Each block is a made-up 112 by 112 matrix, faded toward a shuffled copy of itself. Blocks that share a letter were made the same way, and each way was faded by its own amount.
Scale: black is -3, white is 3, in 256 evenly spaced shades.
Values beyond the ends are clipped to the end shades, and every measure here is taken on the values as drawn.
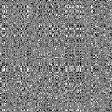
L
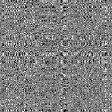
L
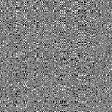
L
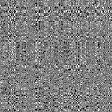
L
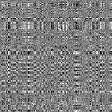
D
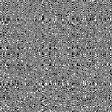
L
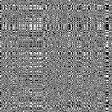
D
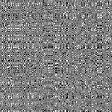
L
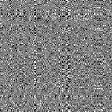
L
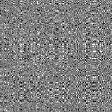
L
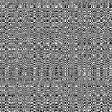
D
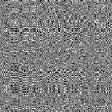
L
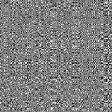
L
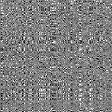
L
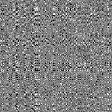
L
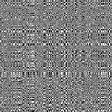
D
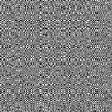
D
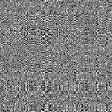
L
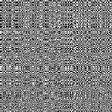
D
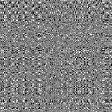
L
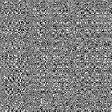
L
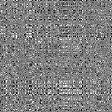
L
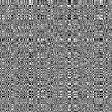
D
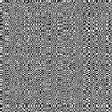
D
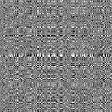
D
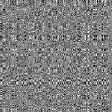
L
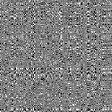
L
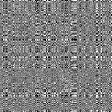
D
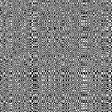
D
